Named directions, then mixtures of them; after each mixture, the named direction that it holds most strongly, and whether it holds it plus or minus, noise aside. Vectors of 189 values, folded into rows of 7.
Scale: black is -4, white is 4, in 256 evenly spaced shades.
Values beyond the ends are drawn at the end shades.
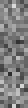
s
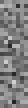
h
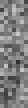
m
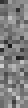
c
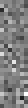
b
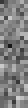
c, plus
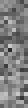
m, minus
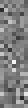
b, plus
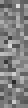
h, minus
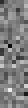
c, plus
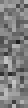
h, plus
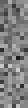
s, minus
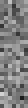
m, minus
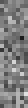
b, plus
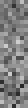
s, minus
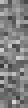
c, minus
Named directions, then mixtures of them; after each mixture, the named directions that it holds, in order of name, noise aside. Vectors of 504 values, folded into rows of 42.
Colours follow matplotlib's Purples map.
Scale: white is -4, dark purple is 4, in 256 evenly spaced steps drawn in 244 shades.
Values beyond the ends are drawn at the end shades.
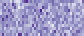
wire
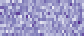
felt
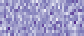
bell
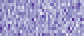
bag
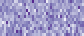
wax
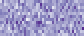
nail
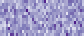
bell, felt, wax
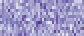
nail, wire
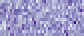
bell, felt, wax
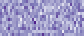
bag, bell, felt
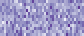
wax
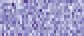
bell, felt, wire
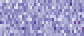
bell, felt, nail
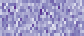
bag, bell, wire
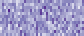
bag, nail, wire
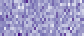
bag, wire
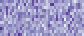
bag, bell, wax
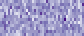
bag, felt, wax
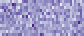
felt, wire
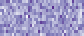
felt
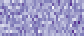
felt, nail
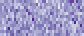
bag, bell, wax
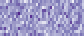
bell, felt, wire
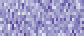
bag, nail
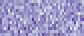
bag, bell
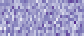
bell, wax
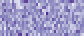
bell, wax, wire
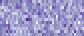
felt, nail, wax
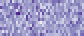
bell, felt, nail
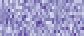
nail, wire
